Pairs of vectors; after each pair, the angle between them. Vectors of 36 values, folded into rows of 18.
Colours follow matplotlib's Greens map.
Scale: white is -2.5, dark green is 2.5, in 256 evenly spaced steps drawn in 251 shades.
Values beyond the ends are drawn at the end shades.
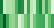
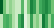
orthogonal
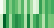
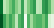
orthogonal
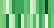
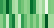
nearly opposite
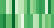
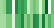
nearly opposite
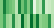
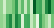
nearly opposite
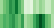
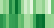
nearly parallel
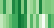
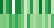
orthogonal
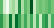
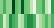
orthogonal
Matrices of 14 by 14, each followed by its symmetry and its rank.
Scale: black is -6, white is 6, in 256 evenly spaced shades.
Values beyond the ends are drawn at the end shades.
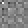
symmetric, rank three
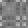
symmetric, rank two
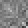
symmetric, rank three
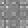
symmetric, rank three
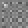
symmetric, rank two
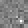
symmetric, rank three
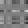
neither, rank one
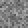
neither, full rank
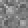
symmetric, rank three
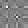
symmetric, rank two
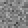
neither, full rank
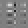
neither, rank one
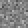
neither, full rank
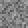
neither, full rank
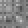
symmetric, rank two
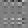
neither, rank one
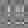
neither, rank one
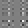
neither, rank one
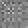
symmetric, rank three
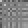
symmetric, rank two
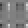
neither, rank one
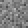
neither, full rank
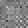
symmetric, rank three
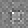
symmetric, rank three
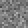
neither, full rank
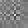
symmetric, rank two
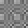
symmetric, rank two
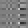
neither, rank one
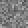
neither, full rank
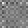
symmetric, rank two
